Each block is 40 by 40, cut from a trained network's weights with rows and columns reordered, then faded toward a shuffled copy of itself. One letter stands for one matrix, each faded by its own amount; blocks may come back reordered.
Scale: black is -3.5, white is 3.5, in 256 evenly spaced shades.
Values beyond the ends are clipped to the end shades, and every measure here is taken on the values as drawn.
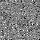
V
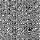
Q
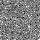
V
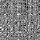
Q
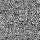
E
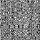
Q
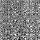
Q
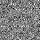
E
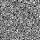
E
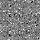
V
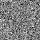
E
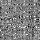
Q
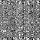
Q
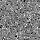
V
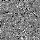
V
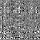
Q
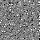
V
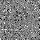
V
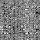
Q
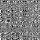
Q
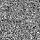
E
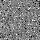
V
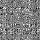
Q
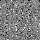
V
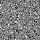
V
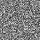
E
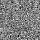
E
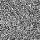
E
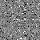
V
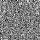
E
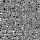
V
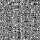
Q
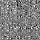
Q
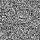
E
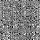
Q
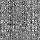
Q
